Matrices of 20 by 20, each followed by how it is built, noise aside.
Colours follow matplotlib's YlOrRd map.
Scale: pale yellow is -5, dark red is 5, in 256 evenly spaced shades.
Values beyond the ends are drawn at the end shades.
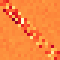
banded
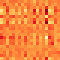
low rank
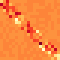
banded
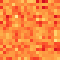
low rank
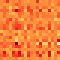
low rank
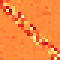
banded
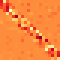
banded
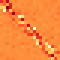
banded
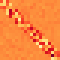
banded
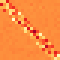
banded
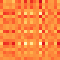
low rank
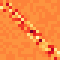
banded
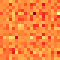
low rank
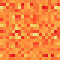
low rank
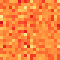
low rank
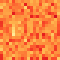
low rank
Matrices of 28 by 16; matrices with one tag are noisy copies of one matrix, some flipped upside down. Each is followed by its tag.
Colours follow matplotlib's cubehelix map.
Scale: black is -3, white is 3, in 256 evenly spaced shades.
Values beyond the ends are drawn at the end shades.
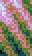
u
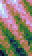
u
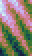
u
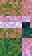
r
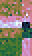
r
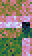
r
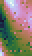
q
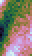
q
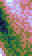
q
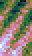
u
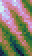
u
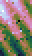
u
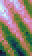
u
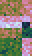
r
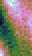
q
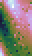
q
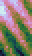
u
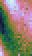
q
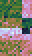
r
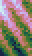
u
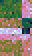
r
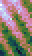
u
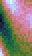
q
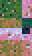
r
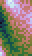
q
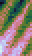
u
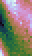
q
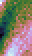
q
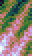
u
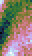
q
